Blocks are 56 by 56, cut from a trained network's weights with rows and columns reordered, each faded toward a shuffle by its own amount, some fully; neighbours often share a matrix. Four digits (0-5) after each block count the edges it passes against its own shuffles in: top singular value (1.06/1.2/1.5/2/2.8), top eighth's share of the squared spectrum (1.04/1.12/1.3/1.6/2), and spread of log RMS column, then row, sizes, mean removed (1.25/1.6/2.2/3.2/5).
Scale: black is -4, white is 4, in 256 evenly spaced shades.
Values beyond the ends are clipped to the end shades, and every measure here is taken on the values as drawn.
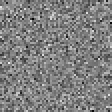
1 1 0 0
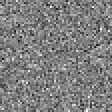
1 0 0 0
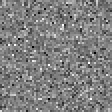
0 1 0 0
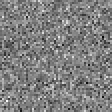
2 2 0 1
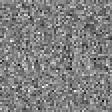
2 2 0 1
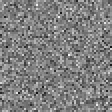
2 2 0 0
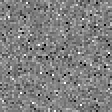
0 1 0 0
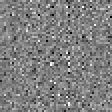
3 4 2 1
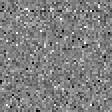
2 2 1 1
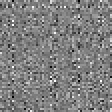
3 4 3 2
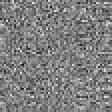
3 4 1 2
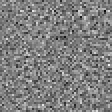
3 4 1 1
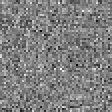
3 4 1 3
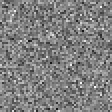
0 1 0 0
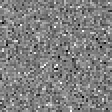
0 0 0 0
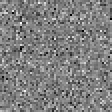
2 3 2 2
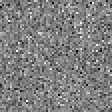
0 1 0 0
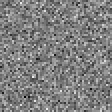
0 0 0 0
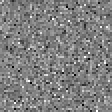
0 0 0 0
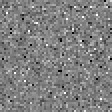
1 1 0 0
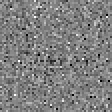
2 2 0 1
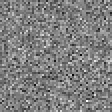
2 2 0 0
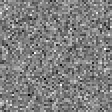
0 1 0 0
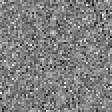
0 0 0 0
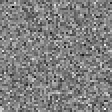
0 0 0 0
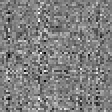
3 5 3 2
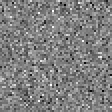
1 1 0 0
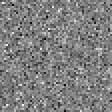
0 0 0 0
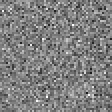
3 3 1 1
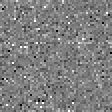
1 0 0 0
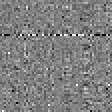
3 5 0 2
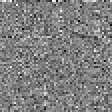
3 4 1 2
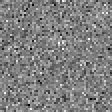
1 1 0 0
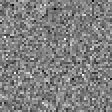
2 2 0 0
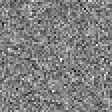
0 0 0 0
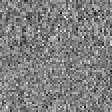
3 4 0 2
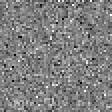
1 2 0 0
